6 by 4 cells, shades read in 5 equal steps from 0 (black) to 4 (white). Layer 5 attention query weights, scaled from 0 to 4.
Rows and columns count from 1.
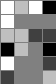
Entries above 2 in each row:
3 1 2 1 1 1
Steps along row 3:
same down same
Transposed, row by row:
4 4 3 0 4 1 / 3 2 3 3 2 2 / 4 2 1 2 2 2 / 0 2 1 0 1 3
